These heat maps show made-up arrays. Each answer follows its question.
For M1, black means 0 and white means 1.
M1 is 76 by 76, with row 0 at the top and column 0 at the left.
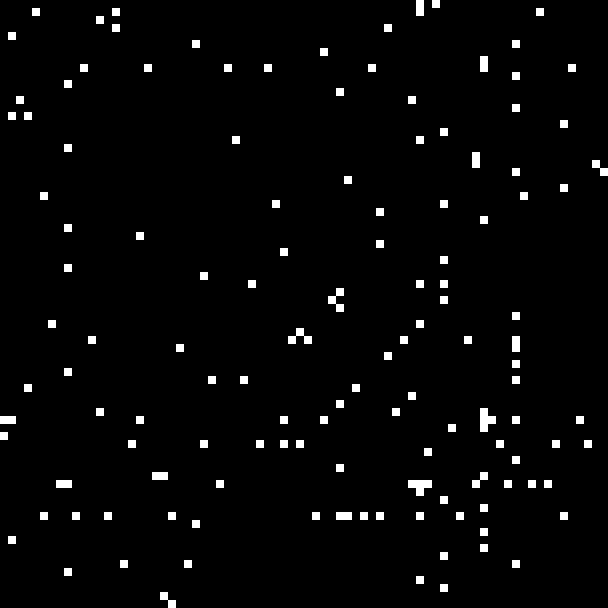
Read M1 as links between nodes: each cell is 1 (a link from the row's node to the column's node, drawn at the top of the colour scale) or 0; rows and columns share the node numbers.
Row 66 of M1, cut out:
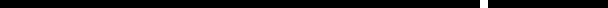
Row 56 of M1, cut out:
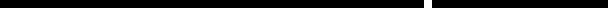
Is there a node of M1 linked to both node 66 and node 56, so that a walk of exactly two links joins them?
no
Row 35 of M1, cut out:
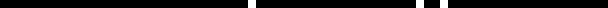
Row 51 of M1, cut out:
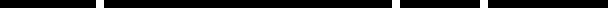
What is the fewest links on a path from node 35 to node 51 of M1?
3
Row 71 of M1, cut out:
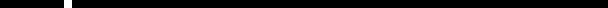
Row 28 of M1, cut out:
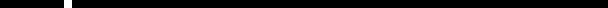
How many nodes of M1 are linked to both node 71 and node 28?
1
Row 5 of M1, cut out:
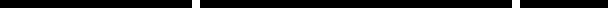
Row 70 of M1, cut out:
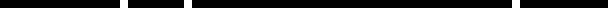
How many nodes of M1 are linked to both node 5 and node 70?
1
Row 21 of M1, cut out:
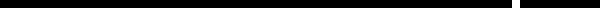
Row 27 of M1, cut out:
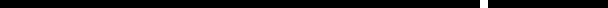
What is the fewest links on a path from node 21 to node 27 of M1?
4
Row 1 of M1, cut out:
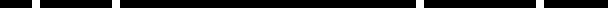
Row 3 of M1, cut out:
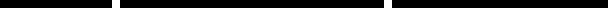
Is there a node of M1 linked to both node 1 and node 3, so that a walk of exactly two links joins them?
yes
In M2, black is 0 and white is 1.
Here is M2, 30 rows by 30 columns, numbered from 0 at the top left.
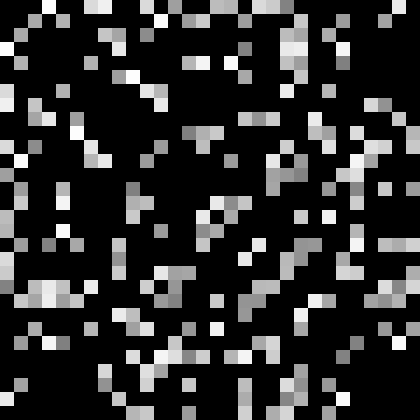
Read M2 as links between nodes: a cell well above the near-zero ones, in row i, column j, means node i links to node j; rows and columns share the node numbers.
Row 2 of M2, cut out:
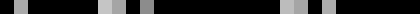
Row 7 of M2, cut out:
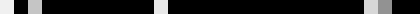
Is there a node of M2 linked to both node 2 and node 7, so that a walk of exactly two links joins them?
no
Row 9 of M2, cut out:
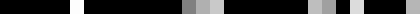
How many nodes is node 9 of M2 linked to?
8
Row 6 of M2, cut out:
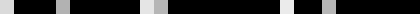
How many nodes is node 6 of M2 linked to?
6
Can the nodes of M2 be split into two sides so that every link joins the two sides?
no
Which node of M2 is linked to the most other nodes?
node 21
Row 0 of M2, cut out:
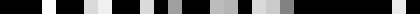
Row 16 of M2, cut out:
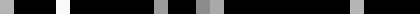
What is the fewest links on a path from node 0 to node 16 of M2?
1
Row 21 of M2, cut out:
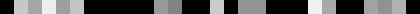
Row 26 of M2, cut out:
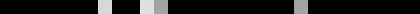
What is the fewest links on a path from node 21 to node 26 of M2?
1
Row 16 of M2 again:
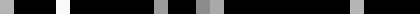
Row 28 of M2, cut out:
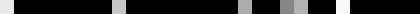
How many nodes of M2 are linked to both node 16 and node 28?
1
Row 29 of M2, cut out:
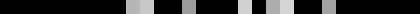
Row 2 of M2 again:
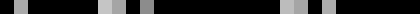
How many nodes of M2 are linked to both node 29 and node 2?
3
